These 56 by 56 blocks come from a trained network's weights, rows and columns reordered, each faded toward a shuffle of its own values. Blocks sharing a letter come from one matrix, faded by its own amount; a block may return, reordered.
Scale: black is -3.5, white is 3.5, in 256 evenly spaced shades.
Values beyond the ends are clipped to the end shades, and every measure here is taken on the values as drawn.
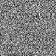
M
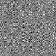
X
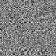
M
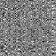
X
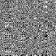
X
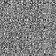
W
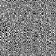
X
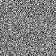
M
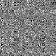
X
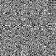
W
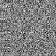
M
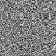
M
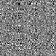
X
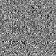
W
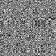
W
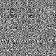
W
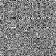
W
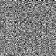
W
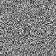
M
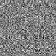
M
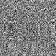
M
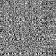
W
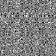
W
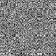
M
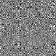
X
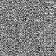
W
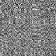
W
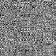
W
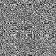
W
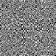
X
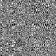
X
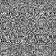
W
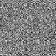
M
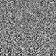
M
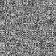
M
